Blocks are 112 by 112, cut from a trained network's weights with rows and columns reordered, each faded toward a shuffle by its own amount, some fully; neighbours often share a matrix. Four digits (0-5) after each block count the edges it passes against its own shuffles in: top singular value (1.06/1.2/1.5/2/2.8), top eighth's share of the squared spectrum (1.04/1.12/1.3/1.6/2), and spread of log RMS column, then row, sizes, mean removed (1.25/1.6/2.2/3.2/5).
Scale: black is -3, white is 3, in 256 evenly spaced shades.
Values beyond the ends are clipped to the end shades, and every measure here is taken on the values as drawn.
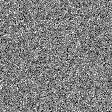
0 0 0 0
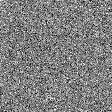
0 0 0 0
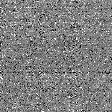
2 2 2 0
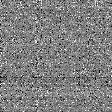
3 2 2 1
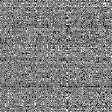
3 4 4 2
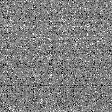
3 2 2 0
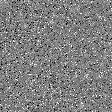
0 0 0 0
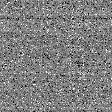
2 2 2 1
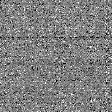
2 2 2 1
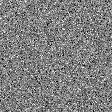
0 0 0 0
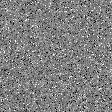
0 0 0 0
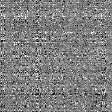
3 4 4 2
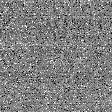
2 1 1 0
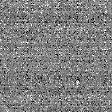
3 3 3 1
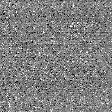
2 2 2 1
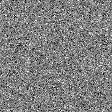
2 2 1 1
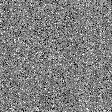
1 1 0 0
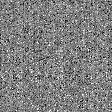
2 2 0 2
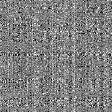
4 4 1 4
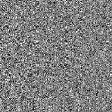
3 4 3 2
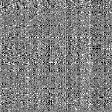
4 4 1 4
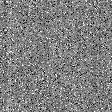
1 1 0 0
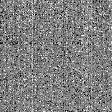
3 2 0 2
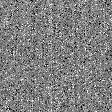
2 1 0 0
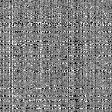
4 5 2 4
